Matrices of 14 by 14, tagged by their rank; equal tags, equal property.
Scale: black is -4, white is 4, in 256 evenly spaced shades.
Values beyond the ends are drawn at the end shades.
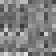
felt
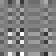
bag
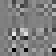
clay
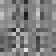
clay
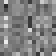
felt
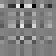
bag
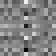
clay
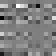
clay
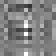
clay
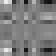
bag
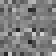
felt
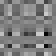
bag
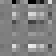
bag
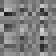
clay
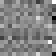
felt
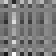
bag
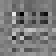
clay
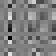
clay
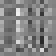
clay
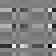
bag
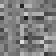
felt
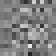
felt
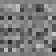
felt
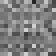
felt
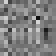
felt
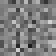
felt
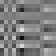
bag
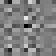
clay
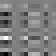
bag
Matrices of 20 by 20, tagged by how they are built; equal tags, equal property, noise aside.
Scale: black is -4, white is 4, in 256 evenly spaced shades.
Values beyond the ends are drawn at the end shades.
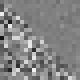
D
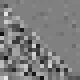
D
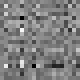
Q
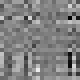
Q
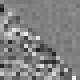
D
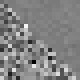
D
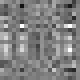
Q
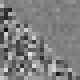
D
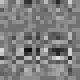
Q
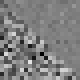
D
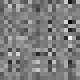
Q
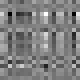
Q
